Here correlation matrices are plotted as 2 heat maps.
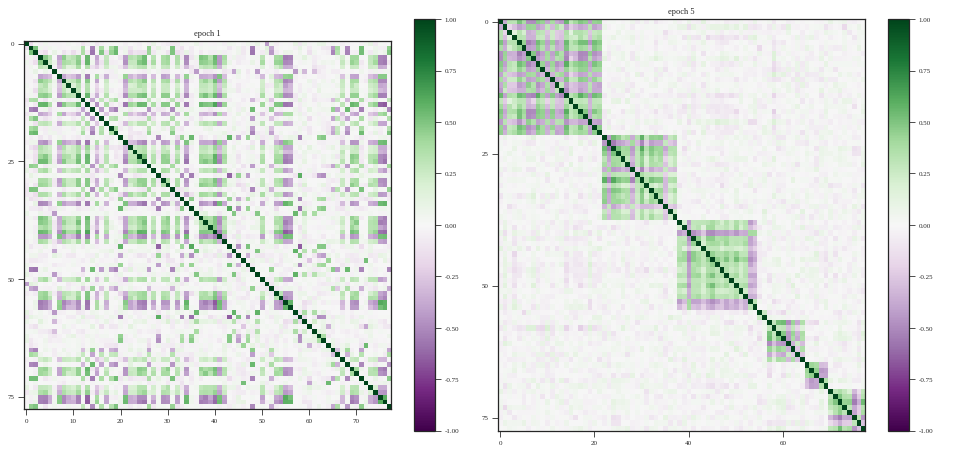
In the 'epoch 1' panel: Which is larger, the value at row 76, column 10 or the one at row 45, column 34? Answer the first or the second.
the second
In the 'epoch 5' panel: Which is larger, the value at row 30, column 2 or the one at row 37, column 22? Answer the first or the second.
the second
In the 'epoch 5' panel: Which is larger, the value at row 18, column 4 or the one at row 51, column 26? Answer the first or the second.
the first
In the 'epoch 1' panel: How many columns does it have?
78
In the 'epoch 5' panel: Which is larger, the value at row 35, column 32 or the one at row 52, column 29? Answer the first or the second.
the second
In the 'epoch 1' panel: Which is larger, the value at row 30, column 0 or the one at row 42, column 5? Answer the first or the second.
the second
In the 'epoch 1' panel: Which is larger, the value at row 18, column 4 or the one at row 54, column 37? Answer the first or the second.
the second
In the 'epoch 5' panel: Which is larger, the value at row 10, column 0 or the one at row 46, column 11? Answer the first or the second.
the second
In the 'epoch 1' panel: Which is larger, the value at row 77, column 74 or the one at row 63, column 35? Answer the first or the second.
the second
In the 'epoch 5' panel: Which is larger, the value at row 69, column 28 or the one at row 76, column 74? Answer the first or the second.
the first
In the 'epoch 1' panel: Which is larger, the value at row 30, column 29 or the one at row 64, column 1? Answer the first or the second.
the first
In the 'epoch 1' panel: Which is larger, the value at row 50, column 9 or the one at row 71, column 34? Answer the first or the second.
the first
